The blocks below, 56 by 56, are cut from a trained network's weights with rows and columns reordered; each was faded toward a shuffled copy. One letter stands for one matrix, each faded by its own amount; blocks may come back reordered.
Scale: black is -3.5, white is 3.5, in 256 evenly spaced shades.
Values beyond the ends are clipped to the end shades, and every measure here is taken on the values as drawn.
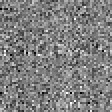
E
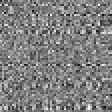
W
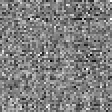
E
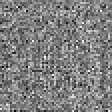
E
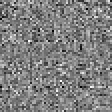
E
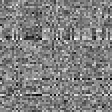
W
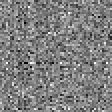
E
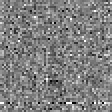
E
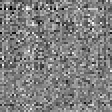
E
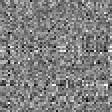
W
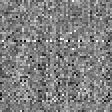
E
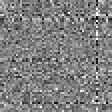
W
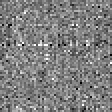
E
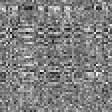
W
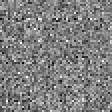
E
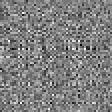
W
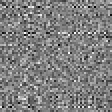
W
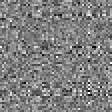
W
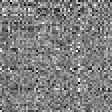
W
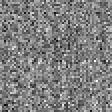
E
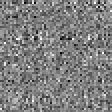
E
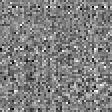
E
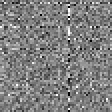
W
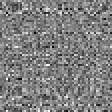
W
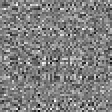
W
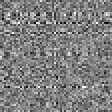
W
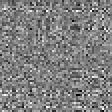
W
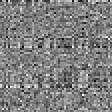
W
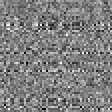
W
